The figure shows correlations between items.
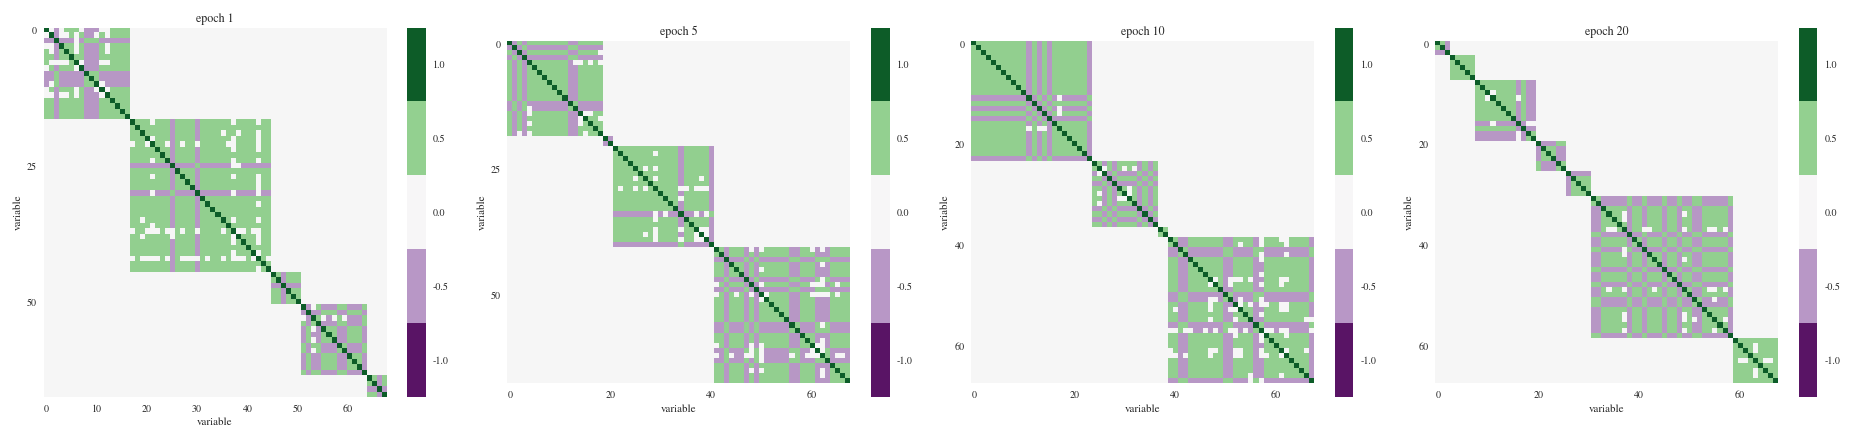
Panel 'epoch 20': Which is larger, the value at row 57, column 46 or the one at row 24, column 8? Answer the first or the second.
the first
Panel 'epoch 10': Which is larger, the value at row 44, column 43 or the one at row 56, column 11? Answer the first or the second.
the first
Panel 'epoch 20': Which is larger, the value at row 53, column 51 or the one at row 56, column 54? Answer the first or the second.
the second
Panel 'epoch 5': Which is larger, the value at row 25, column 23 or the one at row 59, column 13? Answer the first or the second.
the first
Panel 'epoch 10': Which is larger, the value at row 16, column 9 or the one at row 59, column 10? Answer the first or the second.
the first
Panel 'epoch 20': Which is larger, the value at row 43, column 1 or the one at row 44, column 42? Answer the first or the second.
the second
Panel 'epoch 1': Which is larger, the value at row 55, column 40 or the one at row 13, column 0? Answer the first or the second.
the second
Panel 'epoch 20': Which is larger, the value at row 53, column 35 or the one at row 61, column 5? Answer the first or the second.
the first
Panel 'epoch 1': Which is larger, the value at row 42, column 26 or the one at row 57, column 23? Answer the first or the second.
the first
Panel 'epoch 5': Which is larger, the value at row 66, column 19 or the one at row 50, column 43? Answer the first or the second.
the first
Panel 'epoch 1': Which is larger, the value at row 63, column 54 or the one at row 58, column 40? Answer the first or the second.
the first
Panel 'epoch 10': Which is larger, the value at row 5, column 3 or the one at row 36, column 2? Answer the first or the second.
the first
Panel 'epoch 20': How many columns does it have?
68
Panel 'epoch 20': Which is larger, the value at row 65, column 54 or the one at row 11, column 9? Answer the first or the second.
the second
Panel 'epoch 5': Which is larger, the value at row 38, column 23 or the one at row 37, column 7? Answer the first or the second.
the first
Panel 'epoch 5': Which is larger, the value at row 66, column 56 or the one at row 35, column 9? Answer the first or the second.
the second
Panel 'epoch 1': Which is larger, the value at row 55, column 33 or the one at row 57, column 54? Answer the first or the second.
the first
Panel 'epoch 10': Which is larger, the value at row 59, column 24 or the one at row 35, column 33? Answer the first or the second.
the second
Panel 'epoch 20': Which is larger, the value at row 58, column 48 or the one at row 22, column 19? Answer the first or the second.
the first
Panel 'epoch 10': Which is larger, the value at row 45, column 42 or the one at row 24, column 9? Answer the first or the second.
the second
